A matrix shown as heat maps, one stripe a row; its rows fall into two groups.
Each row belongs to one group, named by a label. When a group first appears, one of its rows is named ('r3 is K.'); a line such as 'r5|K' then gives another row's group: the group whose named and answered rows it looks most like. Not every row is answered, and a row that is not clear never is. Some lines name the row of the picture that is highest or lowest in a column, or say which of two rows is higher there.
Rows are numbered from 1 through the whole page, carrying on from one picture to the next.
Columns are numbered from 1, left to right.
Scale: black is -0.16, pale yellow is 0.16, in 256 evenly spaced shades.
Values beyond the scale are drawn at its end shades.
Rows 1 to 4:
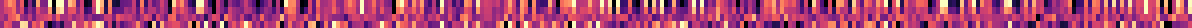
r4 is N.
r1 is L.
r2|L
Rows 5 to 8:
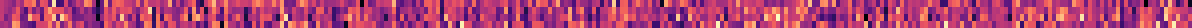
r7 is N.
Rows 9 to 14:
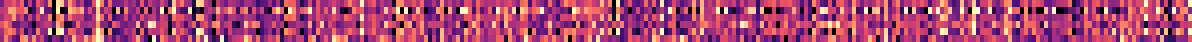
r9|L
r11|L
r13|L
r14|N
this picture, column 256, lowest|10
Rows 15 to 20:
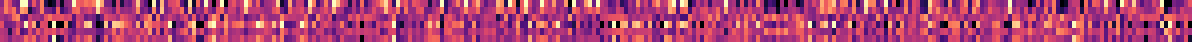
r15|N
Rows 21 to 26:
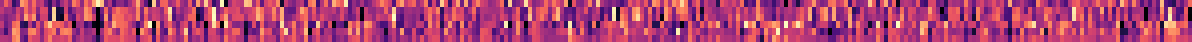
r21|N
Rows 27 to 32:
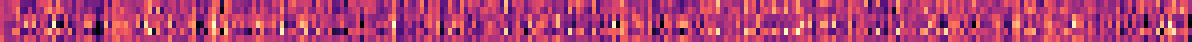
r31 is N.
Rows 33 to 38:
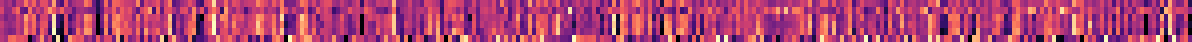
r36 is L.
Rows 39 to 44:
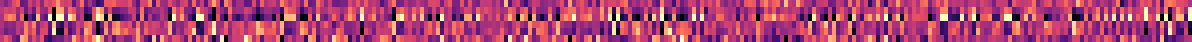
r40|L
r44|N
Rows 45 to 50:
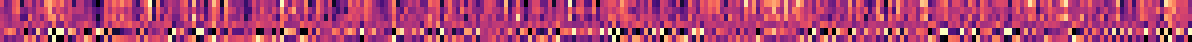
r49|L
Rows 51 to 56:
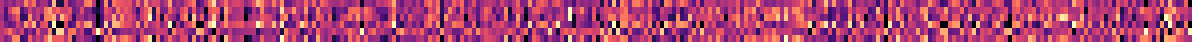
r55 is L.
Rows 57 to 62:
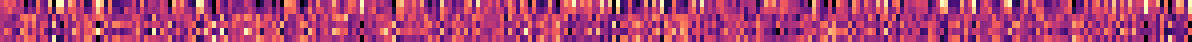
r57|L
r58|L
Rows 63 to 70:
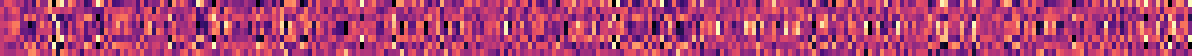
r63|L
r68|L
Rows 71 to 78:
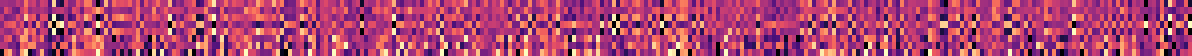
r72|N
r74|L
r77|N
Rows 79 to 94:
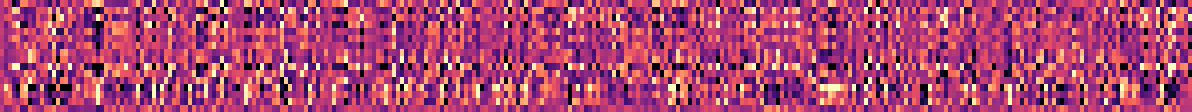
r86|N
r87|N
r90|N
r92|N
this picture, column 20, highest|91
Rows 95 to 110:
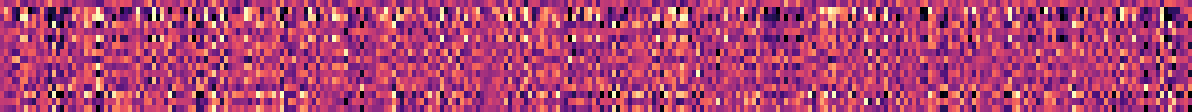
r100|N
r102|N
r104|N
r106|N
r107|L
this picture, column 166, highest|107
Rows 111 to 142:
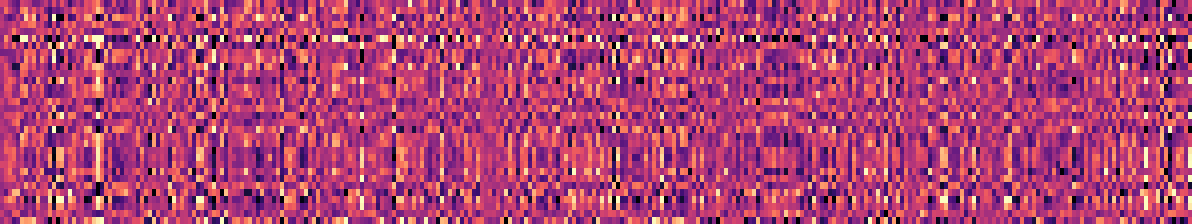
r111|N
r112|N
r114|N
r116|N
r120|N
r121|N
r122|L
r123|N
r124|N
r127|L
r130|N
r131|N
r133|L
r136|L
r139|L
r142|N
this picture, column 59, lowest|117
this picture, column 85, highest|116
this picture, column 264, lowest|142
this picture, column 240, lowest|139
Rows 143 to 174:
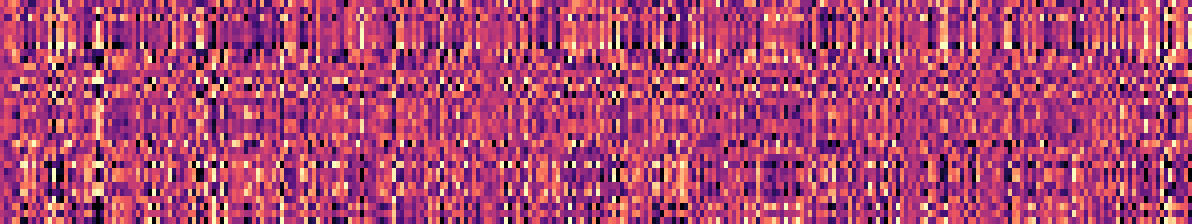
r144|L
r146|L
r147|L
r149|L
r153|L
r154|N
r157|L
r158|N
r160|L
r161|L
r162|N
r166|N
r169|N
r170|N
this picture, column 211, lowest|145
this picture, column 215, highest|145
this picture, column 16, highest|149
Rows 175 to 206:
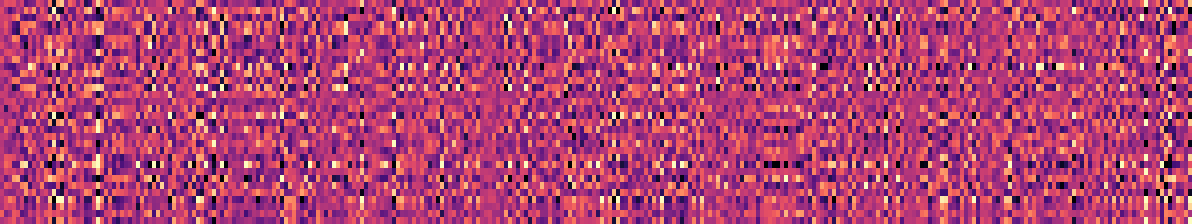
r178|N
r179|N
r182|L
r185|N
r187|N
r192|L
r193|N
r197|L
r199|L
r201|N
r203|L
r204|L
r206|L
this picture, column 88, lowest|198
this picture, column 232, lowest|198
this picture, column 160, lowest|203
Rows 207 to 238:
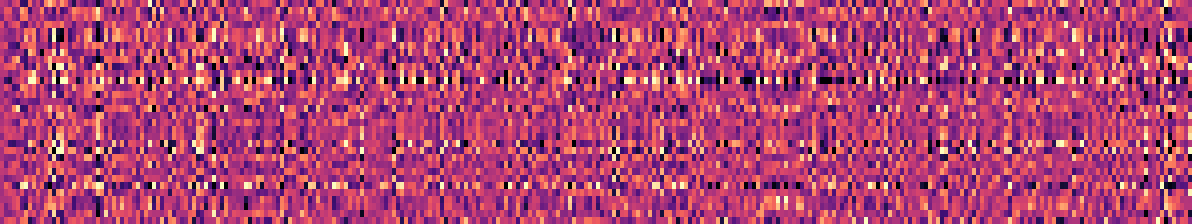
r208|N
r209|N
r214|N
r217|N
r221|N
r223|L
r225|L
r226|L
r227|N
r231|L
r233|N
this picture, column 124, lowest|218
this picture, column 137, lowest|215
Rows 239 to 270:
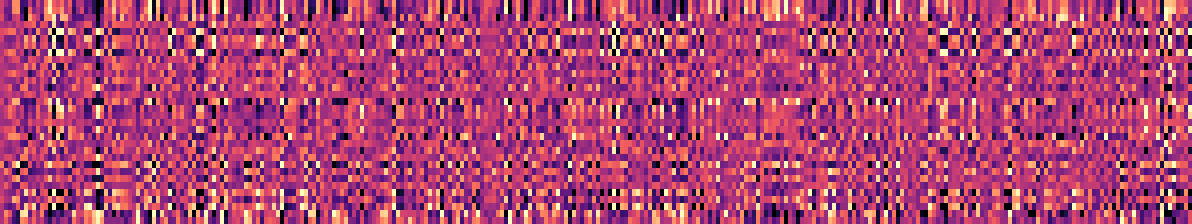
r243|L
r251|N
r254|L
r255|L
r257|L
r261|N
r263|N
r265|N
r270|N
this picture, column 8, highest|241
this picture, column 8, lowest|258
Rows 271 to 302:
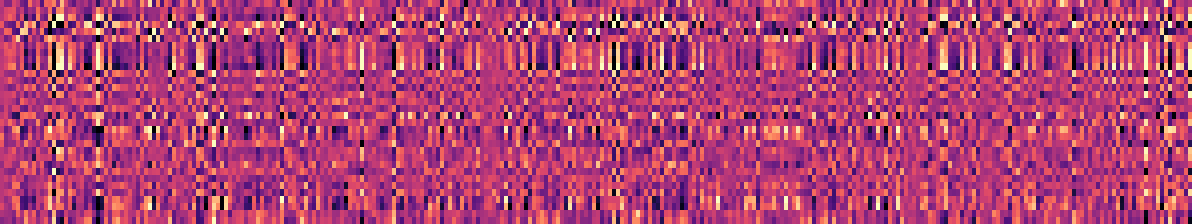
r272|L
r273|L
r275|N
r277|L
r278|L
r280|L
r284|L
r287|N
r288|L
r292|L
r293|L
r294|N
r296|L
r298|L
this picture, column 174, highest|280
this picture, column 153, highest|280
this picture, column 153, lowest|274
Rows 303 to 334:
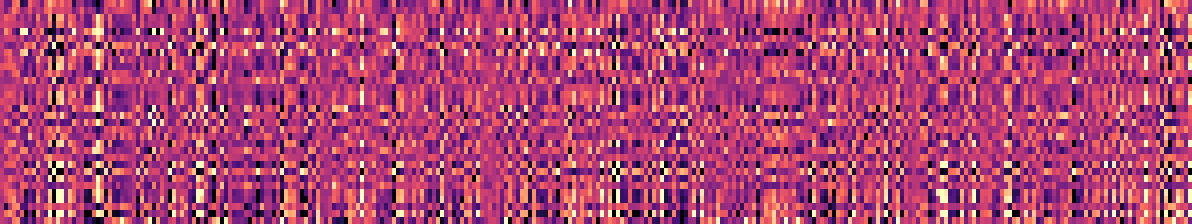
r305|L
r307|N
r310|N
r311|L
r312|L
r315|L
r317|L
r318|N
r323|L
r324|N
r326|L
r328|L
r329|N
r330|L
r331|L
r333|L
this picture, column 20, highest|309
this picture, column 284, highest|307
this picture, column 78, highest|307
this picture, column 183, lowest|333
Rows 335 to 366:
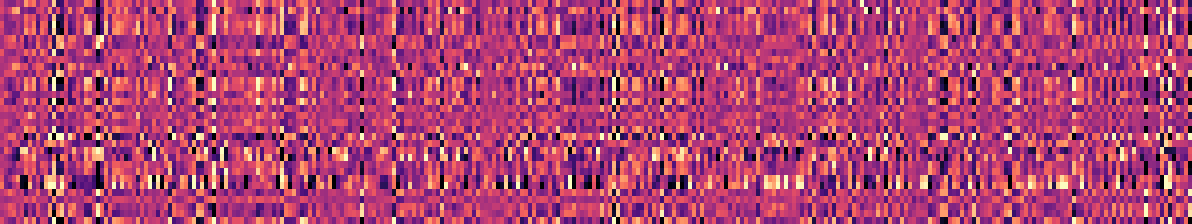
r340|L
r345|L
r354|L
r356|N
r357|N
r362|L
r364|L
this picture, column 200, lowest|356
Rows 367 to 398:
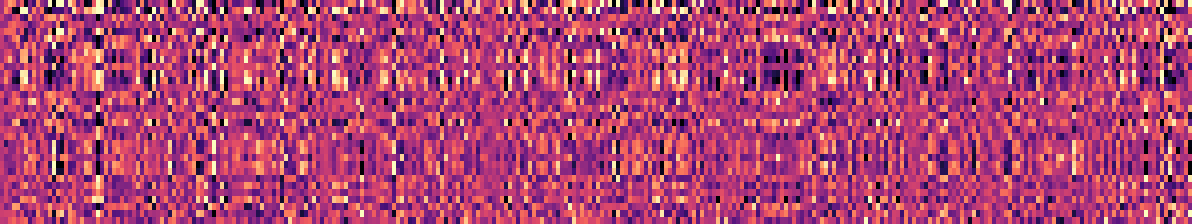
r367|L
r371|L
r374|N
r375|N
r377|N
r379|N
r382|L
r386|N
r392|L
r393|N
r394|L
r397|L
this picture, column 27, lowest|367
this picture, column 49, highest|369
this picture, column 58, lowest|373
